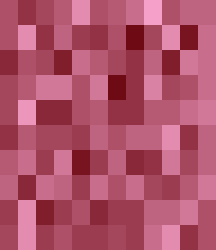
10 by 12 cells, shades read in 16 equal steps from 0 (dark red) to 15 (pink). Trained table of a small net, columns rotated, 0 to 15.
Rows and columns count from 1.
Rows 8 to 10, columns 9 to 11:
6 5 8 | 9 9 11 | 10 13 4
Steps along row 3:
up down down up down down down up down up down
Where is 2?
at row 3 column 4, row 3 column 10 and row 9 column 3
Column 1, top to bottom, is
7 7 3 6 6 4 8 9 5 6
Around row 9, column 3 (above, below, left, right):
10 5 13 5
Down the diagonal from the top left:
7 13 6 11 7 9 9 10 9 13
